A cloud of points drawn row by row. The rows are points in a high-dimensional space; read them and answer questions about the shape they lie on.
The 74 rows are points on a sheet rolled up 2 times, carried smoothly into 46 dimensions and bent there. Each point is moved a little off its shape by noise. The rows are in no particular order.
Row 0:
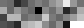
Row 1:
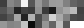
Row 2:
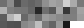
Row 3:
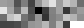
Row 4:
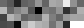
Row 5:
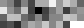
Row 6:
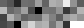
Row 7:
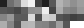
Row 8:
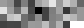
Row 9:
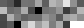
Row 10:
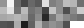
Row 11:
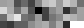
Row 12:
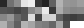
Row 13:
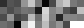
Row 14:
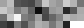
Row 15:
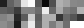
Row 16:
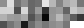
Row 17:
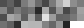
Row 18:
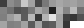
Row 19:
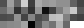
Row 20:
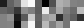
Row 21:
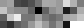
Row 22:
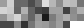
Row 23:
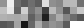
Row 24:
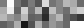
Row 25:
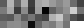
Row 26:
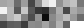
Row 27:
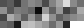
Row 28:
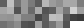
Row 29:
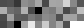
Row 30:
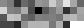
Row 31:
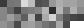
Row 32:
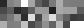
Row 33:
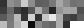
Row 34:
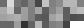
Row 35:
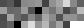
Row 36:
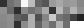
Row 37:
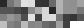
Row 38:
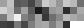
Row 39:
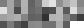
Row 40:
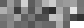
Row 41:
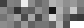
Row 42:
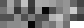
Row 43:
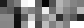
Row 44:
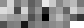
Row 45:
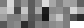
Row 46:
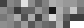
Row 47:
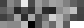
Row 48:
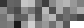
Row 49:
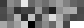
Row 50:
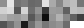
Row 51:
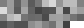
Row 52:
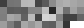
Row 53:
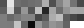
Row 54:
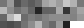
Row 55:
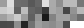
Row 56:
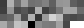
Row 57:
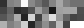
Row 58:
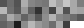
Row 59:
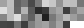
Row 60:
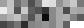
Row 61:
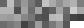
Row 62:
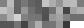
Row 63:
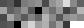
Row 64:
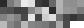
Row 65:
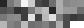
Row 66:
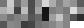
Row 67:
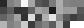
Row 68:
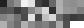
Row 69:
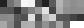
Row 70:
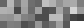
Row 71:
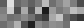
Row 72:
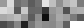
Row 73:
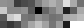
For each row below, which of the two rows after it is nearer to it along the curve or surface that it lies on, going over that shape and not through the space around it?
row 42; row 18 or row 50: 50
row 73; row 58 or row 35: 35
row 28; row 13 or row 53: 53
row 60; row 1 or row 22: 22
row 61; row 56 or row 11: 11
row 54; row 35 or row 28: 28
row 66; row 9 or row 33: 33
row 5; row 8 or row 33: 8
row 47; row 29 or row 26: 26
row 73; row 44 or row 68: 44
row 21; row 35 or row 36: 35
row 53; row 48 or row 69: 69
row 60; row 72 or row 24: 72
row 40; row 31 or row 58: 31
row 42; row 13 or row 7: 7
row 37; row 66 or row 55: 66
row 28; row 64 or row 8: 8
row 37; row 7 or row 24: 7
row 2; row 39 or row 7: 39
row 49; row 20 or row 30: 20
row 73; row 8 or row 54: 8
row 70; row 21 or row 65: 21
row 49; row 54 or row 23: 23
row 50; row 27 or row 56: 56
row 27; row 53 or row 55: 55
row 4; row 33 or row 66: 66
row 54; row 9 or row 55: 9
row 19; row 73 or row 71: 71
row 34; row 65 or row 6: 6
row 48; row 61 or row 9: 9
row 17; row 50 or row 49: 50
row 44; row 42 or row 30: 42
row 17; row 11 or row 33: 11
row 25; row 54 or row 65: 65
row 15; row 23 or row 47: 47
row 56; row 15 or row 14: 15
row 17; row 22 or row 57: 22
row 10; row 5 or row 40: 5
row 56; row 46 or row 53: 53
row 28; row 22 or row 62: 62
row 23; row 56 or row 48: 56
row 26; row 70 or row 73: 73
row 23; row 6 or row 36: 6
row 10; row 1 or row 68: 1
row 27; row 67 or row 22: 22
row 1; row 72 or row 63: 72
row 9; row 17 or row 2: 17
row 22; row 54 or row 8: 8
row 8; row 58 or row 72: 72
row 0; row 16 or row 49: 16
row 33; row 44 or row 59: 44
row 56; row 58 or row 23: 23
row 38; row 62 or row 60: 60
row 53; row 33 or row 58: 33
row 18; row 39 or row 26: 39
